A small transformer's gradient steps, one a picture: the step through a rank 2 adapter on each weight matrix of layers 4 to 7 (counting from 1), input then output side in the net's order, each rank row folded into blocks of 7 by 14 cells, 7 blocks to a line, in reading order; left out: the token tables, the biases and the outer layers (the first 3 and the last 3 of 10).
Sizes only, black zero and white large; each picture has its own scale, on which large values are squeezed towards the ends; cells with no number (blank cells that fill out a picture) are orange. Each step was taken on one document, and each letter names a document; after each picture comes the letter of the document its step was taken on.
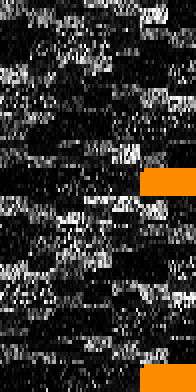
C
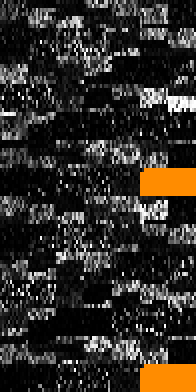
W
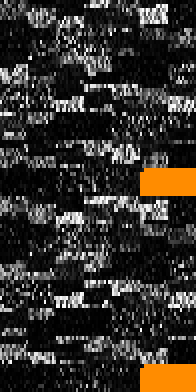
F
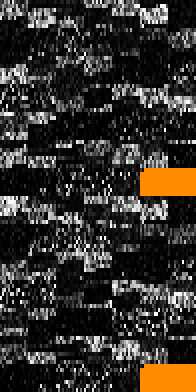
F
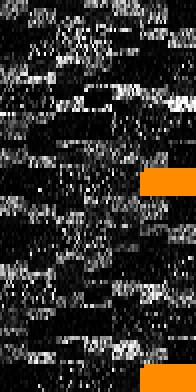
W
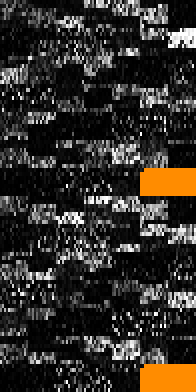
W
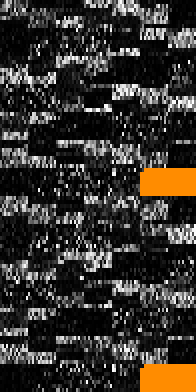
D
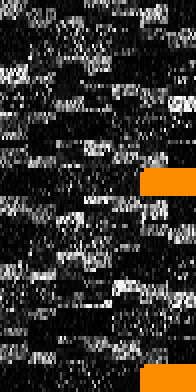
F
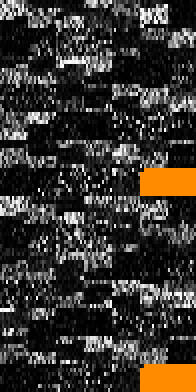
D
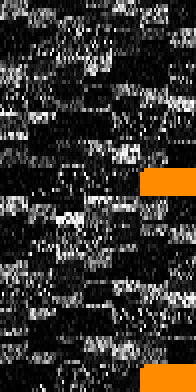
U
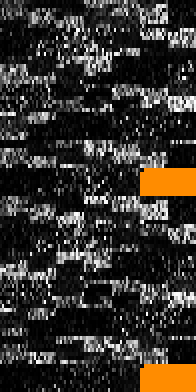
W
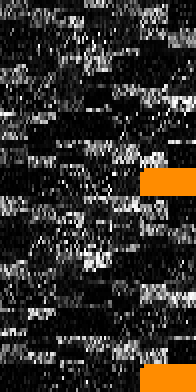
D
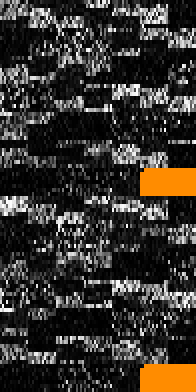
C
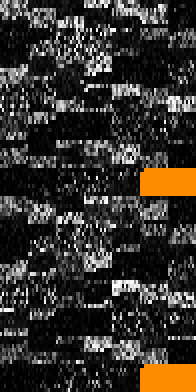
C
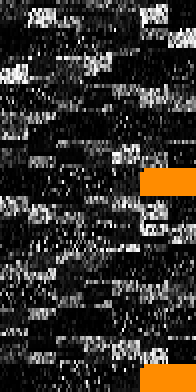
D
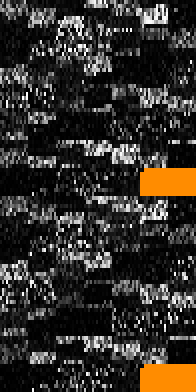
C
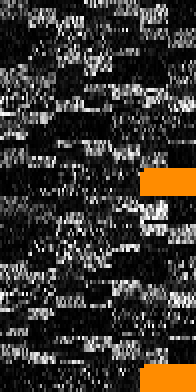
C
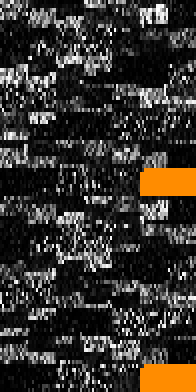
U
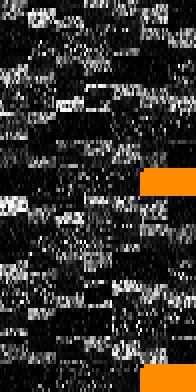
F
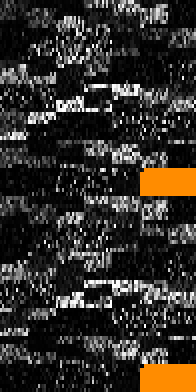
U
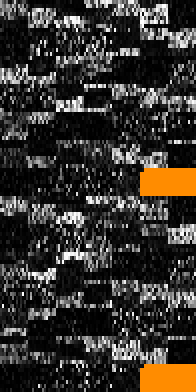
D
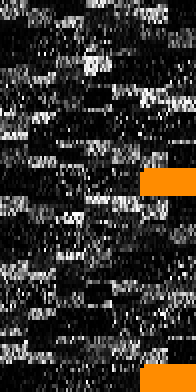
D
